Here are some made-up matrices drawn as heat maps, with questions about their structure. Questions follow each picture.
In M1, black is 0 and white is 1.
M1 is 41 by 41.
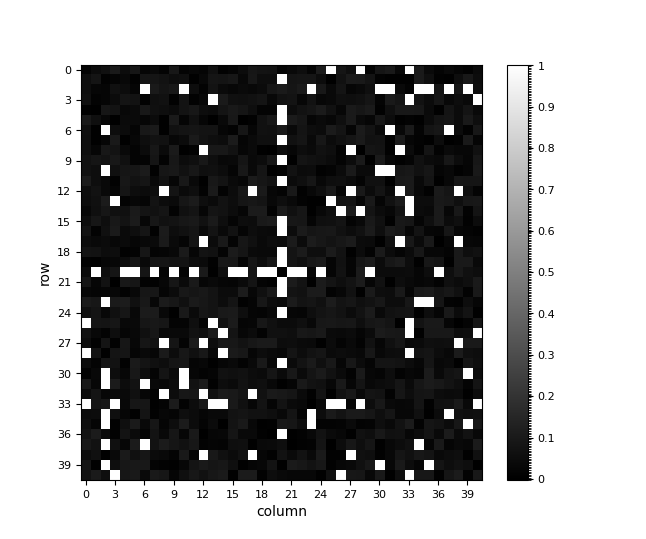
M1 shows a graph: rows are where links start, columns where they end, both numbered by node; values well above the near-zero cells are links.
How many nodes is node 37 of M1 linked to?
3
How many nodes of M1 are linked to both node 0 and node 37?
0
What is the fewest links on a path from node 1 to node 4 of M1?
2
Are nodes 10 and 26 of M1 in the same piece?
no
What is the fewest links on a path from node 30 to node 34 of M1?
2
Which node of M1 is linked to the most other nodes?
node 20
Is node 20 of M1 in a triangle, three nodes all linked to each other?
no
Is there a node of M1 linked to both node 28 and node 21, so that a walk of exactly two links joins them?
no
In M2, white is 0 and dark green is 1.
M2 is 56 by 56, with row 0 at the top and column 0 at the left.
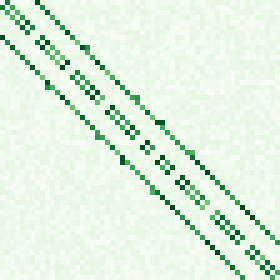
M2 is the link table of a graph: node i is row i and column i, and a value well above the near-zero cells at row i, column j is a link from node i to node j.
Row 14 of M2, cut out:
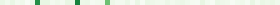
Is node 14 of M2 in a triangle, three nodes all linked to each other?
no
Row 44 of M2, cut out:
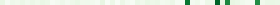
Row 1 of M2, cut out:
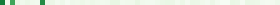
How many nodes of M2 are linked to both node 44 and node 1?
0
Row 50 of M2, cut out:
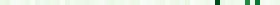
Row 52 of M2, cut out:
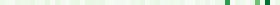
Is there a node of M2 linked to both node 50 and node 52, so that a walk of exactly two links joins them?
yes
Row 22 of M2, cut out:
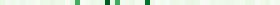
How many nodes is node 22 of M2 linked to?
4
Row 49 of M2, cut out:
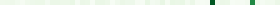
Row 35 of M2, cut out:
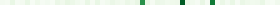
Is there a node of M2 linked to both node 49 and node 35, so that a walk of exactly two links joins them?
yes
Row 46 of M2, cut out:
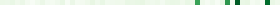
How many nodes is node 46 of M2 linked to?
4
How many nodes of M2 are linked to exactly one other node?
0
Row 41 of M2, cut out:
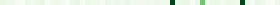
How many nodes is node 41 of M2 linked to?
3
